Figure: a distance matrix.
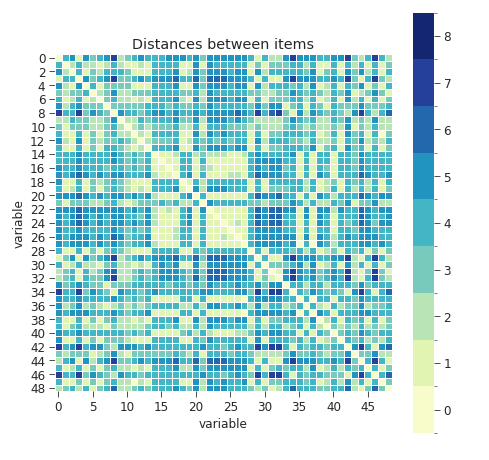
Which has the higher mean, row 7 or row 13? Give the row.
7
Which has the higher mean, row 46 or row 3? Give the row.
3
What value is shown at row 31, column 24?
6
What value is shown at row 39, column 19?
2
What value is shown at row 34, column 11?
4
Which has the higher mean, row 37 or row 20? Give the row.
20
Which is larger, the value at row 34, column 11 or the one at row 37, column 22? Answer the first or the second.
the first
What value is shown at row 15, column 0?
4
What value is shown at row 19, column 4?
1
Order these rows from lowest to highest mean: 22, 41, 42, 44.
41, 22, 44, 42
